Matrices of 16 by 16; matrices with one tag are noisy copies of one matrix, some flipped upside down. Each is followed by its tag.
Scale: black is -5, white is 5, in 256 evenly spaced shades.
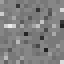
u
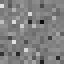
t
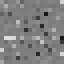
u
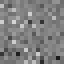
t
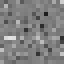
u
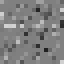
u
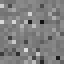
t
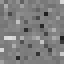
u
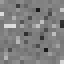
u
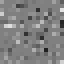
u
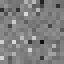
t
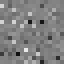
t
